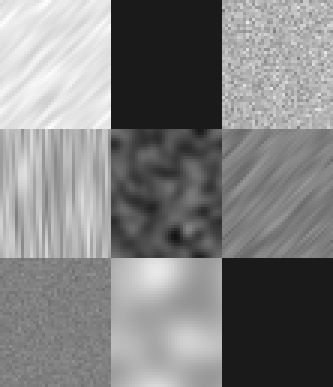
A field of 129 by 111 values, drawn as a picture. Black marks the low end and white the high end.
The table splits into 3 rows of 3 panels. Panel 1,1: very high, slanting up to the right, faint in contrast. Panel 1,2: very low, flat. Panel 1,3: high, fine-grained. Panel 2,1: high, streaked downward. Panel 2,2: low, blotchy. Panel 2,3: middling, slanting up to the right, faint in contrast. Panel 3,1: middling, fine-grained, faint in contrast. Panel 3,2: high, smooth. Panel 3,3: very low, flat.
